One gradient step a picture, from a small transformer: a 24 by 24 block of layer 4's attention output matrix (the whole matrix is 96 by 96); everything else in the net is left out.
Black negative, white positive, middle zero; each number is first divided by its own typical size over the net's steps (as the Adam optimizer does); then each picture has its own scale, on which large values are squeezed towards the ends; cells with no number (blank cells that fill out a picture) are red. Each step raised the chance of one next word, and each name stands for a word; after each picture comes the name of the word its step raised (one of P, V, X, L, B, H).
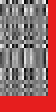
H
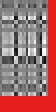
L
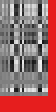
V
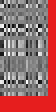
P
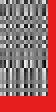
H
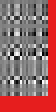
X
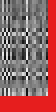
V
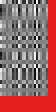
H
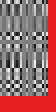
H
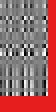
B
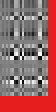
X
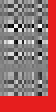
P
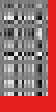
B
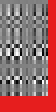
X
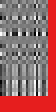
B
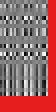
B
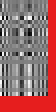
B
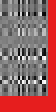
X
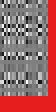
P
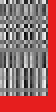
H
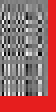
B
